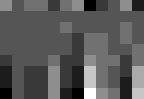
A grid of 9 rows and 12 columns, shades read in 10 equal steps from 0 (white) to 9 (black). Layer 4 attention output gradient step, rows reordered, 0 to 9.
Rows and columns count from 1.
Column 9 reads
7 6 6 5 5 5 5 5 4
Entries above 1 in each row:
12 12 12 12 12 12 12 12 11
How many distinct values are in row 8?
7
